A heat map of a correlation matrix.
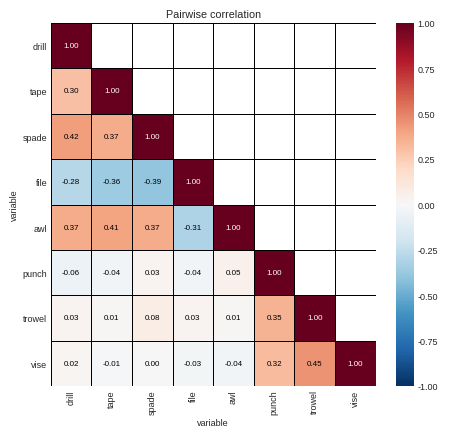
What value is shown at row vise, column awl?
-0.04
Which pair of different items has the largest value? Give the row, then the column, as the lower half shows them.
vise, trowel
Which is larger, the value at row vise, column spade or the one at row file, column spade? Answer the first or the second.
the first
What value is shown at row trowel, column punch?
0.35
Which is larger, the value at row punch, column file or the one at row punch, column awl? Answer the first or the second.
the second
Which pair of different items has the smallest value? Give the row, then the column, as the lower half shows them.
file, spade
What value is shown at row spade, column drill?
0.42
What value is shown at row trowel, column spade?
0.08
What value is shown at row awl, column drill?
0.37
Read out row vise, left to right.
0.02 -0.01 0.00 -0.03 -0.04 0.32 0.45 1.00
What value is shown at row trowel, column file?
0.03
